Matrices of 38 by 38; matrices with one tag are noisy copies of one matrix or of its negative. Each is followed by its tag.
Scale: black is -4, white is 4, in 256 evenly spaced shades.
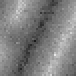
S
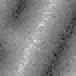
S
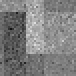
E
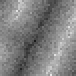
S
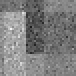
E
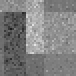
E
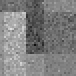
E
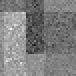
E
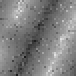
S
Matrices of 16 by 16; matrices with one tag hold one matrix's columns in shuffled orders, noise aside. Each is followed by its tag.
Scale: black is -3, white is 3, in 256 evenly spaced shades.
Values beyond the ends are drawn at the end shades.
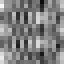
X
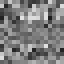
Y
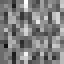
X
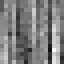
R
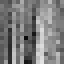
R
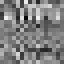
Y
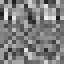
Y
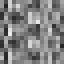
X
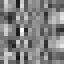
X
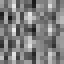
X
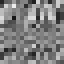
Y
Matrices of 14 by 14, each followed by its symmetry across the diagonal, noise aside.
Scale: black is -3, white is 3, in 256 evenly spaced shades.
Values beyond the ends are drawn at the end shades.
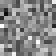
neither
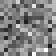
neither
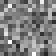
neither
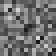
symmetric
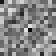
symmetric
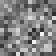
symmetric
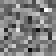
neither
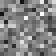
neither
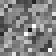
symmetric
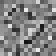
symmetric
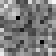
symmetric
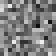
neither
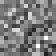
symmetric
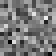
neither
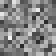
symmetric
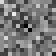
symmetric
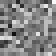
neither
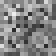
symmetric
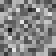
symmetric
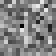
neither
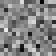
neither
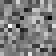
neither
